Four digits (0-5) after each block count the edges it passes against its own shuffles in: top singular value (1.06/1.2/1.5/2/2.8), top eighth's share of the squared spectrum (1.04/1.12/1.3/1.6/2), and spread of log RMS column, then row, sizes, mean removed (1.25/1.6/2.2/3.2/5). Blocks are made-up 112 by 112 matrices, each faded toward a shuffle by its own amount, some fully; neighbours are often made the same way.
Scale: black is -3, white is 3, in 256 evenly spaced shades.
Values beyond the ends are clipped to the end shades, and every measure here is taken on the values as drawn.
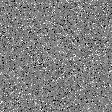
0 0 0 0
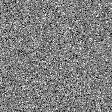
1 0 0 0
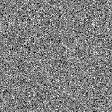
3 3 1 1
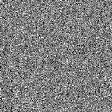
3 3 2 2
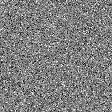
2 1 0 0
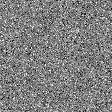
0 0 0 0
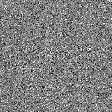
3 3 1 1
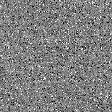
3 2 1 1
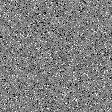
0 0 0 0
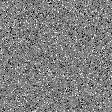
0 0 0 0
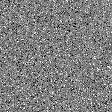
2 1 0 0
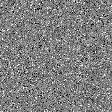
3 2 1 1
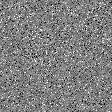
1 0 0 0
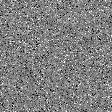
0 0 0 0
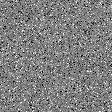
0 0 0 0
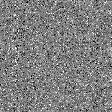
3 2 0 0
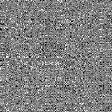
4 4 3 3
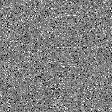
3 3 1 1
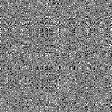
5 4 3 3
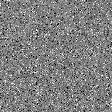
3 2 0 1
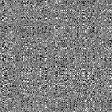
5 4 3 3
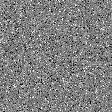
2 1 0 0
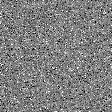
2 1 0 0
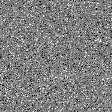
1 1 0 0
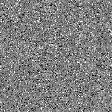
3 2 1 1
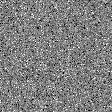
2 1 0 0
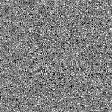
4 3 1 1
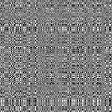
5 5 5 4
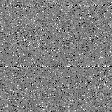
4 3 1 2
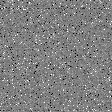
2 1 0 0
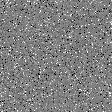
0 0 0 0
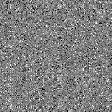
4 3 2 1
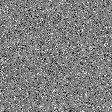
1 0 0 0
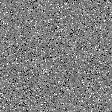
2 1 0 0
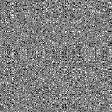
4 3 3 2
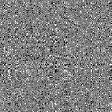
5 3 3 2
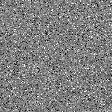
3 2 0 0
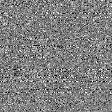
1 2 0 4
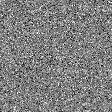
0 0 0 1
